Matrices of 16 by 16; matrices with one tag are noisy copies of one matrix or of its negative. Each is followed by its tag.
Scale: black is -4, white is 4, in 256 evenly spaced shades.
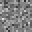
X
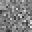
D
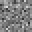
X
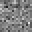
X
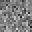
D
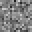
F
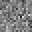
D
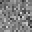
D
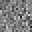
D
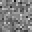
F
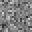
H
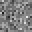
H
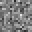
F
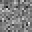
X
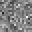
H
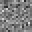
X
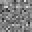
X
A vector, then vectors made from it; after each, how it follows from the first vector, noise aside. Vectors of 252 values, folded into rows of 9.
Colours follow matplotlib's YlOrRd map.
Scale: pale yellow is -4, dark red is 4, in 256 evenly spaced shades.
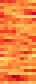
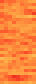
shrunk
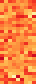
sign-scrambled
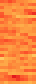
shrunk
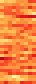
negated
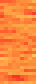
shrunk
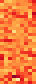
sign-scrambled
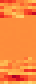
partly zeroed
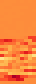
partly zeroed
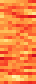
negated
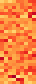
sign-scrambled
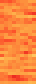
shrunk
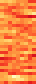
negated
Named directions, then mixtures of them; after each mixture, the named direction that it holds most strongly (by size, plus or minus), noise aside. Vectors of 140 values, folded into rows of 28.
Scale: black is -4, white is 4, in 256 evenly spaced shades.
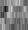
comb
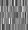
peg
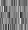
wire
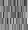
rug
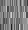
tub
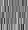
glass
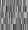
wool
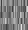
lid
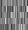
lid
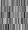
lid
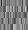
wool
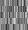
lid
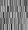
tub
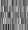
wire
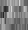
comb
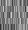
tub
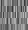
lid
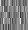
wire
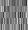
glass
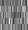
peg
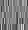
glass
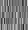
glass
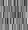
rug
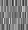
peg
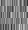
tub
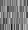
tub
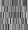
rug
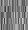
glass
